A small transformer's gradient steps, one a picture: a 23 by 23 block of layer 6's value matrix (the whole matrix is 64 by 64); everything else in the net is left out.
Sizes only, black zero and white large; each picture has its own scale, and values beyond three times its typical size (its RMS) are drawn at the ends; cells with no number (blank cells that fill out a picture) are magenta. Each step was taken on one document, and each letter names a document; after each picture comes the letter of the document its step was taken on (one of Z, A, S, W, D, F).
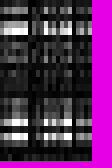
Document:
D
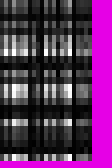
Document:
D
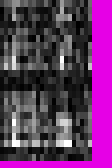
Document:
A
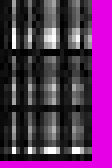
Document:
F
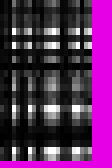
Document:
F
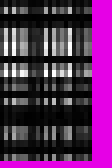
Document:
D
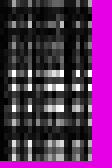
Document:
A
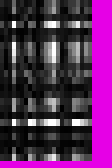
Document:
F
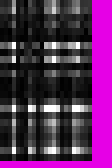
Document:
F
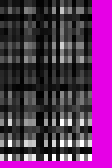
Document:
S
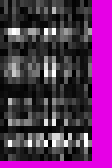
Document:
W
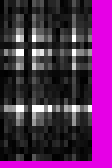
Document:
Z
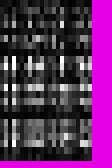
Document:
A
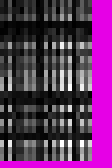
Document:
S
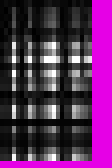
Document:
F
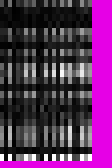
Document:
S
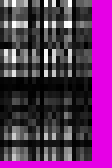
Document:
D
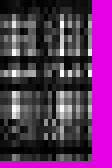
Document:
A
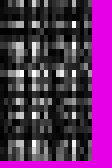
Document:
Z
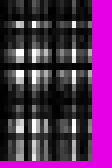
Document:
Z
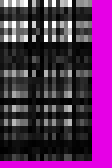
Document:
D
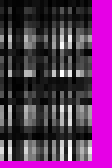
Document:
S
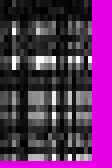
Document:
W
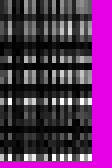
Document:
S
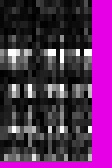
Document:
A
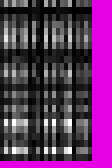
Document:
D
